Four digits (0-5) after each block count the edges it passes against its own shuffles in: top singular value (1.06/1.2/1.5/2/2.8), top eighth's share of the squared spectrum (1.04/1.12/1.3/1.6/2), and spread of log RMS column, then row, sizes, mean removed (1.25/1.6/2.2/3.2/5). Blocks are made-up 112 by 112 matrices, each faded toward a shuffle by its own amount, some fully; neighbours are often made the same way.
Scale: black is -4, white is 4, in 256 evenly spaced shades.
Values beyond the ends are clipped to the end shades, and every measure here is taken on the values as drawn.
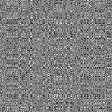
5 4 3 3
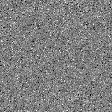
3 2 0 1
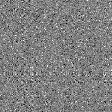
4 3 1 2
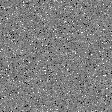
0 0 0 0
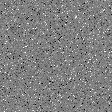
0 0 0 0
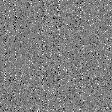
1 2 2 1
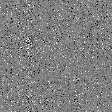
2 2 2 1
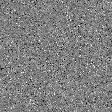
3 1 0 0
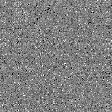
4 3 1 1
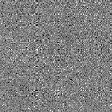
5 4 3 2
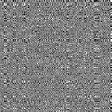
5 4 3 3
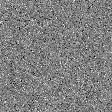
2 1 0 0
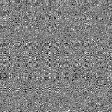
5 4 3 3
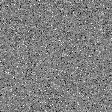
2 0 0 0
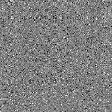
4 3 2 2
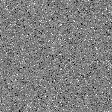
2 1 0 0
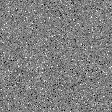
1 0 0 0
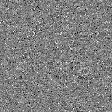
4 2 1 1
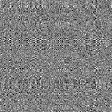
5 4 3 3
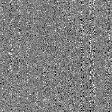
2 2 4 0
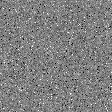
0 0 0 0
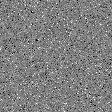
0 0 0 0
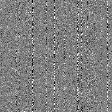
3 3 4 0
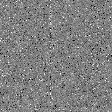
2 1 1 0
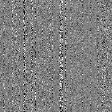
2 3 4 0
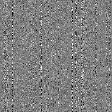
2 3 4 0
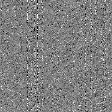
2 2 3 0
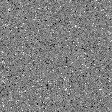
0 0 0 0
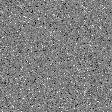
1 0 0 0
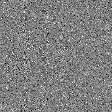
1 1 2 0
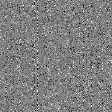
2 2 3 0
